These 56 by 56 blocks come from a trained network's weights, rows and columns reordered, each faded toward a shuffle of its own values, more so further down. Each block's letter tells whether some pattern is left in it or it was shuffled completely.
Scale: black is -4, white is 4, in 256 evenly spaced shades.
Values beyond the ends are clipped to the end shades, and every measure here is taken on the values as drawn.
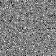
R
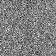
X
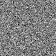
X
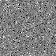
X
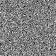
X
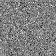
R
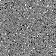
X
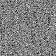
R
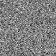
R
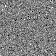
X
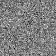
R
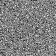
X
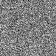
R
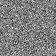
X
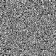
R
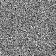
X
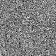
R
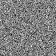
X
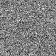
R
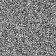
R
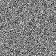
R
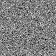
X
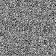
R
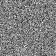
X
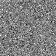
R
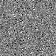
R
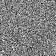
X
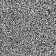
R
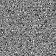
R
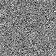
R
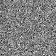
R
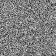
R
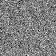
X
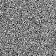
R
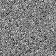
X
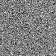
X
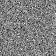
X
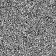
X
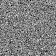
X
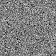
X
